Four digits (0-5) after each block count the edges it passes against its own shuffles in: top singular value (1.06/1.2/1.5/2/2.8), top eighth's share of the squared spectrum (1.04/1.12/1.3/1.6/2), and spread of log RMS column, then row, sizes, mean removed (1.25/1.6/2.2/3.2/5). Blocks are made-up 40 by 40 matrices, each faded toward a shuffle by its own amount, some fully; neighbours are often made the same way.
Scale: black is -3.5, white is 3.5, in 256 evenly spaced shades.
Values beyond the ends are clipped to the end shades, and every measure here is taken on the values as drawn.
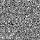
3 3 1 1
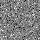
0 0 0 0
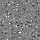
0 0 0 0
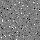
0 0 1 0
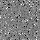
2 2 0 1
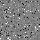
1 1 0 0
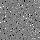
0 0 0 0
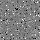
1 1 0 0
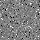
0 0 0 0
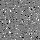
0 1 0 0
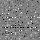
2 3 1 2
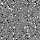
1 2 1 1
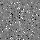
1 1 1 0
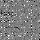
2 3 2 2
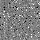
1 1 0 0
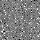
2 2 1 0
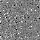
1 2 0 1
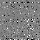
2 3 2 2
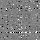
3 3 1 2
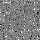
2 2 2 2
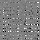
2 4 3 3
